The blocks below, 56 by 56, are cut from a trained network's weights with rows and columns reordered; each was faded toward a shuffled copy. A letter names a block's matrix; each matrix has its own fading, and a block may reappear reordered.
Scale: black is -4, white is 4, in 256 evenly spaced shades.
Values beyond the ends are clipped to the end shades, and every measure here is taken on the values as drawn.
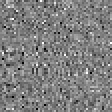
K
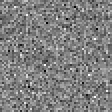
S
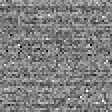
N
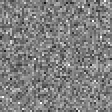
S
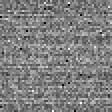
N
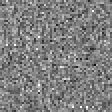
S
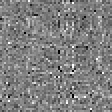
K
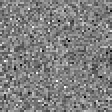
S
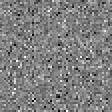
K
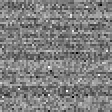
N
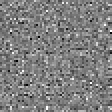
K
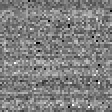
N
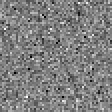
S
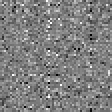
K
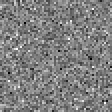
S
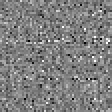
K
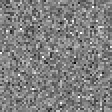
S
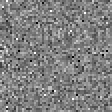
S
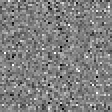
K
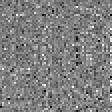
K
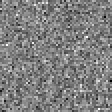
S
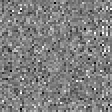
K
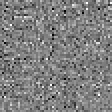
K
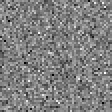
S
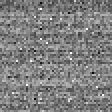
N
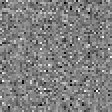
K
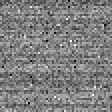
N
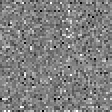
K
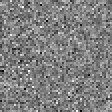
S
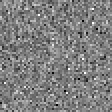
S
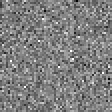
S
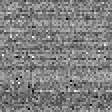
N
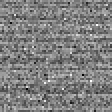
N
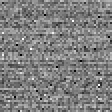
N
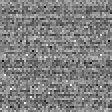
N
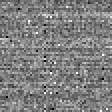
N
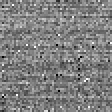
N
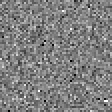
S
